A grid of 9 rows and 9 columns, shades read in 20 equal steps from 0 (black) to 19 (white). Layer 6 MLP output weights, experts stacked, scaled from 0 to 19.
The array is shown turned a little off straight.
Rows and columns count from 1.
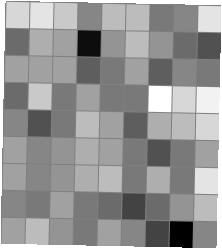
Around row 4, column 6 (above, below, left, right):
12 7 9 19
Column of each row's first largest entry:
2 6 1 7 9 4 9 9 2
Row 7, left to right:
12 10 11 13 14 9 13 9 17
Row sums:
122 84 90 115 101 94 108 86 83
